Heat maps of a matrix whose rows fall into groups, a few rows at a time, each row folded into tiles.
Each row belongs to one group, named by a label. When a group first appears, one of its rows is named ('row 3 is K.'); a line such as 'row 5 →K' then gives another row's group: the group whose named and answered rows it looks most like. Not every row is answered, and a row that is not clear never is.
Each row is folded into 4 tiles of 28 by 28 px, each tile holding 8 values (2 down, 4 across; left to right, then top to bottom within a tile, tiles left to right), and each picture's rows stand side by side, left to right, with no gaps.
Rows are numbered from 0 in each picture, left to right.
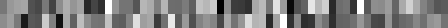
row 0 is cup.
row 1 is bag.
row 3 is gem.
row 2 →bag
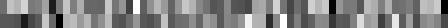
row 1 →gem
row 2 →bag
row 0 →cup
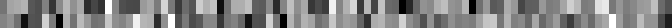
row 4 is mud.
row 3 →mud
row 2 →cup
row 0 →cup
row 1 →bag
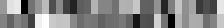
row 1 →cup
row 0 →mud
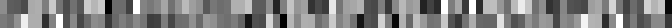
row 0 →bag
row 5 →bag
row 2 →cup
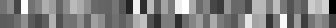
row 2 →bag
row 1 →gem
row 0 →gem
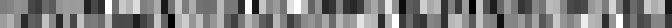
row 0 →cup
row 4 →mud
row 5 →bag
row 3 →bag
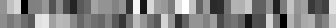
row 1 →gem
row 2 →cup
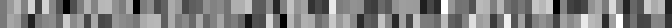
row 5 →bag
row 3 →cup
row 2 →cup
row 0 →mud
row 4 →bag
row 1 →mud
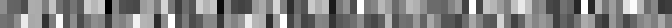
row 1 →bag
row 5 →gem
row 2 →bag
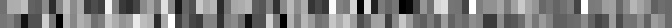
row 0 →cup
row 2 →cup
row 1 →bag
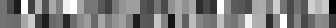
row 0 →gem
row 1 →cup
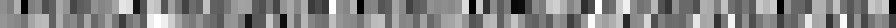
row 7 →bag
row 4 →mud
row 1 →mud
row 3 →mud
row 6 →bag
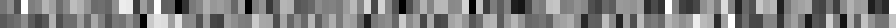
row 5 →cup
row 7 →cup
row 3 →mud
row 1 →mud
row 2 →mud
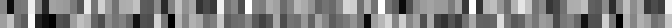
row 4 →gem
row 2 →gem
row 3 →mud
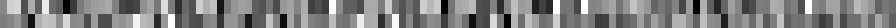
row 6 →mud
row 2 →cup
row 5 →gem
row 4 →cup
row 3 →bag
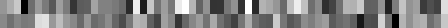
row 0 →mud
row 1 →gem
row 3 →cup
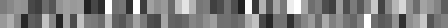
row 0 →cup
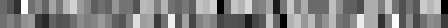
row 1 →bag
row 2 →cup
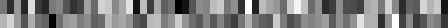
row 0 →mud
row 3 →bag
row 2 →gem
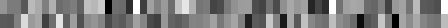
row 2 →cup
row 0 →bag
